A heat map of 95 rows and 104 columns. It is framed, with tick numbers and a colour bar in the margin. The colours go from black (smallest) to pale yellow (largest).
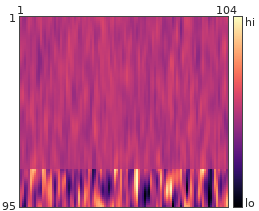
Grain: streaks running down. Seam: horizontal, 80% of the way down, the top part calmer. Mirror symmetry: none. Histogram: heavy tails on both sides. Slope: none.
